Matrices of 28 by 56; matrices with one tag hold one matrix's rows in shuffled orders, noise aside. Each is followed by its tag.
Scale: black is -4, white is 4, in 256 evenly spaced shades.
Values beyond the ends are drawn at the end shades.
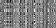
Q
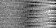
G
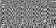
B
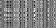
Q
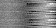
G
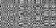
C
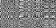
C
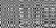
C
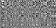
B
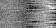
G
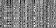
Q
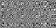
B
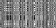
Q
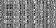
Q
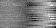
G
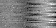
G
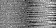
G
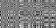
C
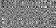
B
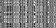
Q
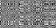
C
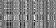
Q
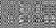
C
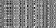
Q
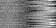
G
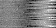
G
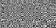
B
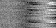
G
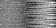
G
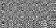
B
